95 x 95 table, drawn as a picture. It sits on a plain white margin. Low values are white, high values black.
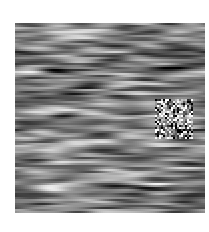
Mirror symmetry: none. Odd patch: rougher, in the middle right. Average level on the scale: 50%. Grain: streaks across.
